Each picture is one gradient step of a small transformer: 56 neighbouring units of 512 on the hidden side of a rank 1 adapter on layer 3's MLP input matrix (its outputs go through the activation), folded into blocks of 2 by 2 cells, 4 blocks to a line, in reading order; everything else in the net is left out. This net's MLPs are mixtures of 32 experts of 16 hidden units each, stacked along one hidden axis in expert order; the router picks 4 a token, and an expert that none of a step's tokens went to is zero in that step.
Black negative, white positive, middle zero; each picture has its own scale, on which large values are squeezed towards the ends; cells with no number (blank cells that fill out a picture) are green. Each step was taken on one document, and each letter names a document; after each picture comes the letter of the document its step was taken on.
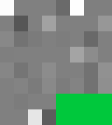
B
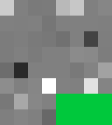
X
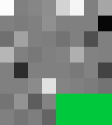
X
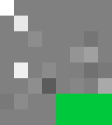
B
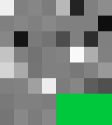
X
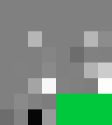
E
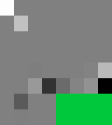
B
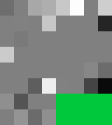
X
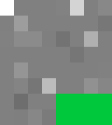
B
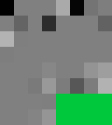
E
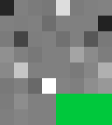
X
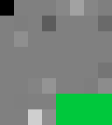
E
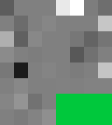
E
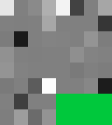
X
